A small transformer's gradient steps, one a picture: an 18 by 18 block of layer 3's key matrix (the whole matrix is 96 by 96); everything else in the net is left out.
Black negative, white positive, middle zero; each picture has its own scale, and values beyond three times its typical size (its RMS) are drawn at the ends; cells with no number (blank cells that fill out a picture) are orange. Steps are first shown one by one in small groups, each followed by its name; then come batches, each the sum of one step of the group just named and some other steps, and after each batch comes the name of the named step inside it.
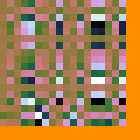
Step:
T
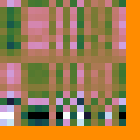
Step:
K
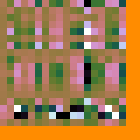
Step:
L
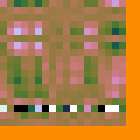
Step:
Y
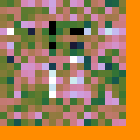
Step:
T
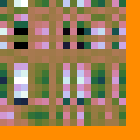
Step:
K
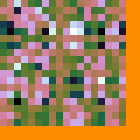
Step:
K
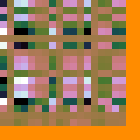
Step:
Y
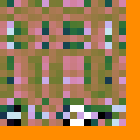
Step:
L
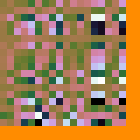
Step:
T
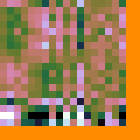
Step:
K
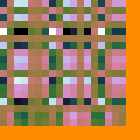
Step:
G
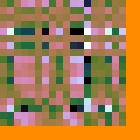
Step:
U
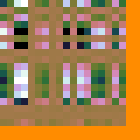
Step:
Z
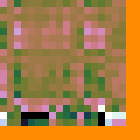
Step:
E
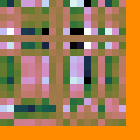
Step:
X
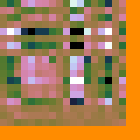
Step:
X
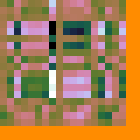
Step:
U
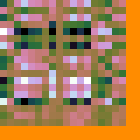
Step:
U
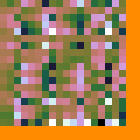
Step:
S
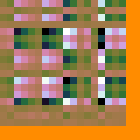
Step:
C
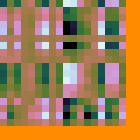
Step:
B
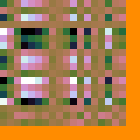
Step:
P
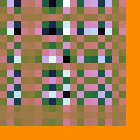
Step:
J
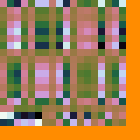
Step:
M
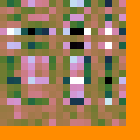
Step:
S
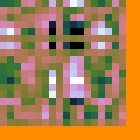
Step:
B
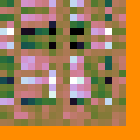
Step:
P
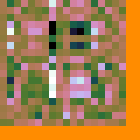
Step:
M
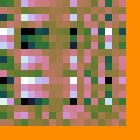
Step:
P
